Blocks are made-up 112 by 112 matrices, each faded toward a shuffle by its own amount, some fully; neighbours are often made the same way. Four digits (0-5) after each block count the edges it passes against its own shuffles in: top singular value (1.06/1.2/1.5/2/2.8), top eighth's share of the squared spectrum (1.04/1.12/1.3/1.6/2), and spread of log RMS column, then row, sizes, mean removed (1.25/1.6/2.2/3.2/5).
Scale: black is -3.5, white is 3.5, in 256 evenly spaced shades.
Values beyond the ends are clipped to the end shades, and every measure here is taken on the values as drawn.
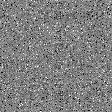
3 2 0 0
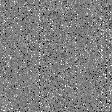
2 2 2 0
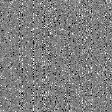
2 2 3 0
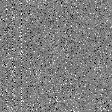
2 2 2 0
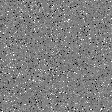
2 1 0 0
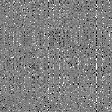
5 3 3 1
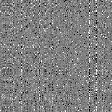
5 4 3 2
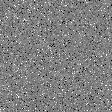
0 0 0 0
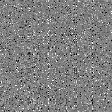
4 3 2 1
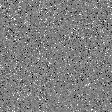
2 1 1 0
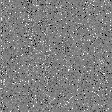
2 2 1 0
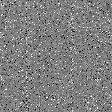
2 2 1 0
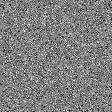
0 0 0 0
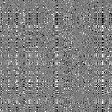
5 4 3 3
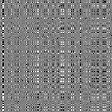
5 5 4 4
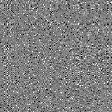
5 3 2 2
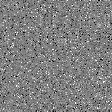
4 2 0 1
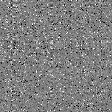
4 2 1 1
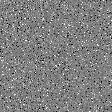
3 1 0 0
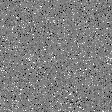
0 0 0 0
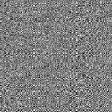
5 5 3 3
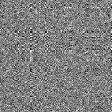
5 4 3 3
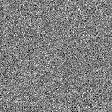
3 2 0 1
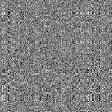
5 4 3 3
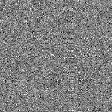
4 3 1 2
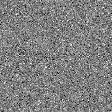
3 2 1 1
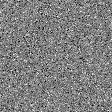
0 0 0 0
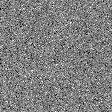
1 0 0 0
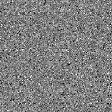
4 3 2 2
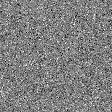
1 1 0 0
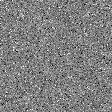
0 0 0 0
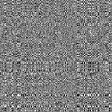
5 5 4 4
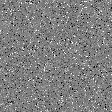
0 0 0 0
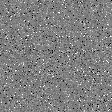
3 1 0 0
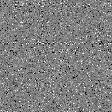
4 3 1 2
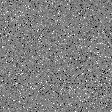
2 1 0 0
